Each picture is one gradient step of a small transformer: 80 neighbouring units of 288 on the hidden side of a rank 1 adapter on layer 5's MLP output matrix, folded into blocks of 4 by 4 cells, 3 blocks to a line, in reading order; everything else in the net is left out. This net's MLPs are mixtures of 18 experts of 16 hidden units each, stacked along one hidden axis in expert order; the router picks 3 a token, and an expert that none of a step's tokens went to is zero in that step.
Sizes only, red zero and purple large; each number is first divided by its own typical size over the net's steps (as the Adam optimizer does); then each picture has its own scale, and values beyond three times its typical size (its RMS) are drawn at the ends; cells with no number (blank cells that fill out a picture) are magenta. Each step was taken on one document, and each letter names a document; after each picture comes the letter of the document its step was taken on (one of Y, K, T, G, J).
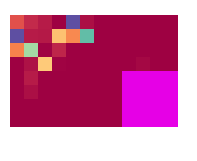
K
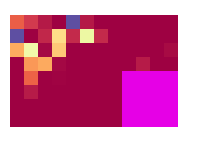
K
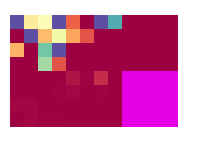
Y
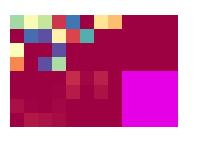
Y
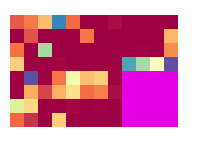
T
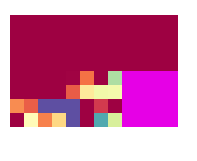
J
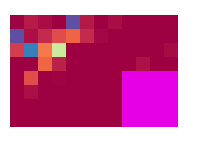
K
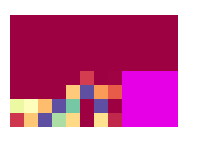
J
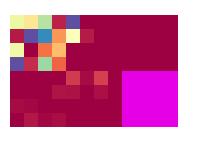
Y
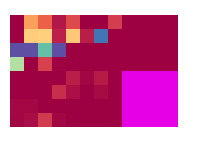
Y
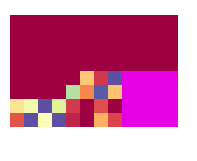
J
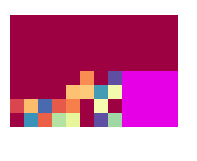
J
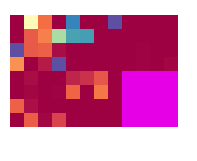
Y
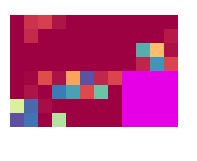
T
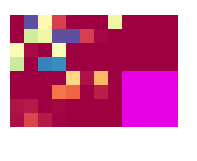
Y
